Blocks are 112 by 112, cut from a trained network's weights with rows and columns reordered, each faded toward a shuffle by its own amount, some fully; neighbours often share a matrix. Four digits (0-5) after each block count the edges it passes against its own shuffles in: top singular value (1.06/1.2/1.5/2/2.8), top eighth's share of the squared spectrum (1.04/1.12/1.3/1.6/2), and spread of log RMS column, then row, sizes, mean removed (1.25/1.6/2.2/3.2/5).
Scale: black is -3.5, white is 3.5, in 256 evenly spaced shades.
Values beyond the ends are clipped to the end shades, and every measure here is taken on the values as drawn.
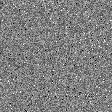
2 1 0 0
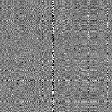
5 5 3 3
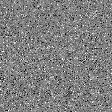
3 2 0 2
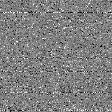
4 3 0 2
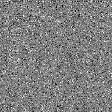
3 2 0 2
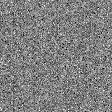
2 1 0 0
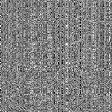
4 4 3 2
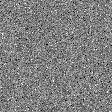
2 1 0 0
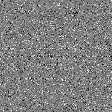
3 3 0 2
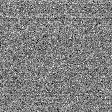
2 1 0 0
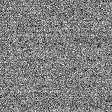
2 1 0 0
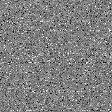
3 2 0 2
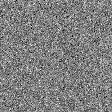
1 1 0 0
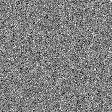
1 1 0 0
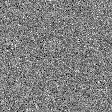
0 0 0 0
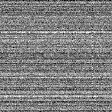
5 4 1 4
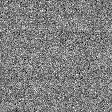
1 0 0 0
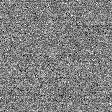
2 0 0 0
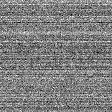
5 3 0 3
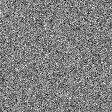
0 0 0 0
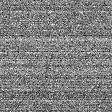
4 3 0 2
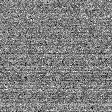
3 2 0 1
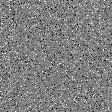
1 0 0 0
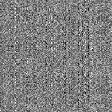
4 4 3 2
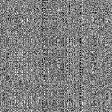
4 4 3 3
